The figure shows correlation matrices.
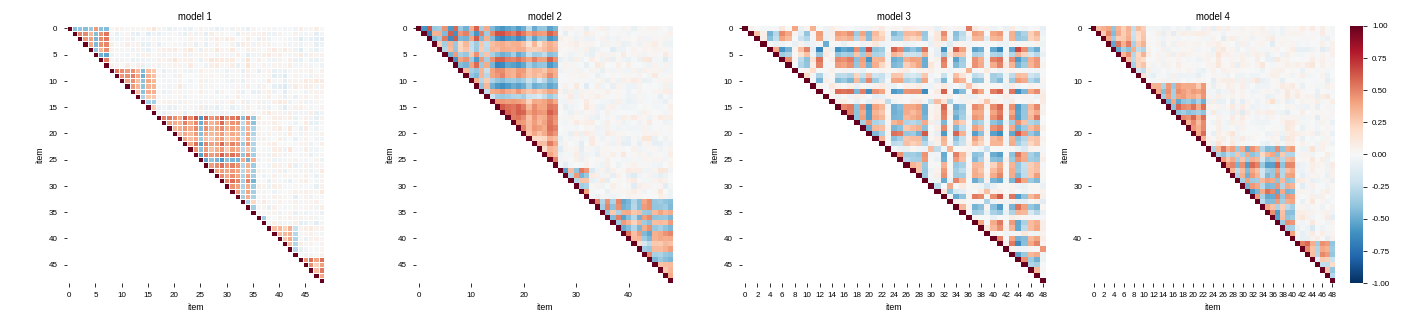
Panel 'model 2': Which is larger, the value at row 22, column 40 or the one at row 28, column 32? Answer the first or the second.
the first
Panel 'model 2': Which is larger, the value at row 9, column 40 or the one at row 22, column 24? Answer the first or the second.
the second
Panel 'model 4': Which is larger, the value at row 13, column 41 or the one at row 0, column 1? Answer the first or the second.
the second
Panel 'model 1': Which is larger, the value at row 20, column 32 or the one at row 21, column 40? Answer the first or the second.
the first
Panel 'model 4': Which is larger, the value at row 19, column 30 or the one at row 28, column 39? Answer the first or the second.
the second
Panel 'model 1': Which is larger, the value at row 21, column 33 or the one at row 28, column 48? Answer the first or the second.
the second
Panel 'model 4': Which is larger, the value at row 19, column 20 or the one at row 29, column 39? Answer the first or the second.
the first
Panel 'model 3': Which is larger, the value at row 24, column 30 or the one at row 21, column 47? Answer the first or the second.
the second
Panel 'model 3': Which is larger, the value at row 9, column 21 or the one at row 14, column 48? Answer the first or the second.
the second
